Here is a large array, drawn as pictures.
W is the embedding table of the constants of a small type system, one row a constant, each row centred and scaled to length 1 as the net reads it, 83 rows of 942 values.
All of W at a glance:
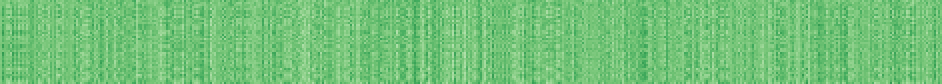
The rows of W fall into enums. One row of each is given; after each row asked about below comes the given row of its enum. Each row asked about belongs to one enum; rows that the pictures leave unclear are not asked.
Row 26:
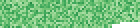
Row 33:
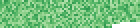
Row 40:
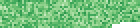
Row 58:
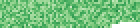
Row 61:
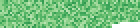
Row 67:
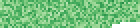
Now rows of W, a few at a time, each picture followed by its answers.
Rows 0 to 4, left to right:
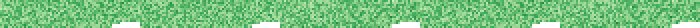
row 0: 67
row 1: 26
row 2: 58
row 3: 67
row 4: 58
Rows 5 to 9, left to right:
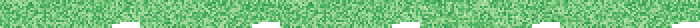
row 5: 26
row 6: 61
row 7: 26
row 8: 40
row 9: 61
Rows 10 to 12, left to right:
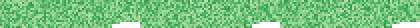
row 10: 26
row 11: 33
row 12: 33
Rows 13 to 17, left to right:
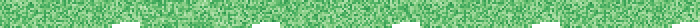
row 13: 26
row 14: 40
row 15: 33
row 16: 26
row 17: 26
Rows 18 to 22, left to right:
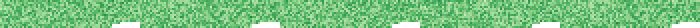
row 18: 67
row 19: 58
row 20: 61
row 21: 40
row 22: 58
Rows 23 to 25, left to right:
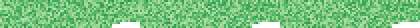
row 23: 67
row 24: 61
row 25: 61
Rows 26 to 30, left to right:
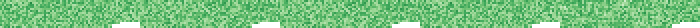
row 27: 61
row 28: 61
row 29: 26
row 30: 40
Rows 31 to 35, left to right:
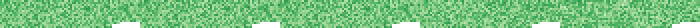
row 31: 33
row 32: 33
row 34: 61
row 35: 40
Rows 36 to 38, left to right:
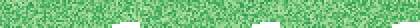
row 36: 26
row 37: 67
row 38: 61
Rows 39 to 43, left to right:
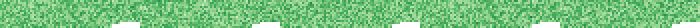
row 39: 58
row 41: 26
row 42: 58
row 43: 67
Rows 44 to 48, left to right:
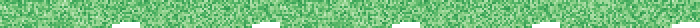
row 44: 40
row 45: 33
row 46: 40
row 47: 33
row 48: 58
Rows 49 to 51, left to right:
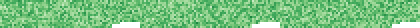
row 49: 40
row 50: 58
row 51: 67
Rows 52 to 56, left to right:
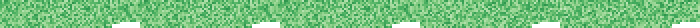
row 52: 33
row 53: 33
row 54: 33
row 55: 61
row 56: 67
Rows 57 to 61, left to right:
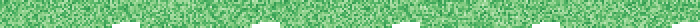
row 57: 33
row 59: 33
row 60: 40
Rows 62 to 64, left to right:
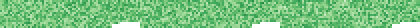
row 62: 61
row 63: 67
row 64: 40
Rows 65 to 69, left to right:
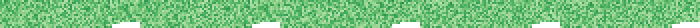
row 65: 33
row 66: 33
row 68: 26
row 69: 26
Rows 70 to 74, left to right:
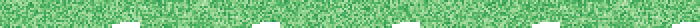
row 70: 26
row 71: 40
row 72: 33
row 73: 61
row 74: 40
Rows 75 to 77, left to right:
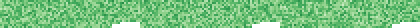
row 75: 67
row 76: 33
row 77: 40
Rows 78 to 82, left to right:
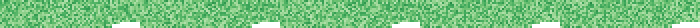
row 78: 33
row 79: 61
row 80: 61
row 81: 26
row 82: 26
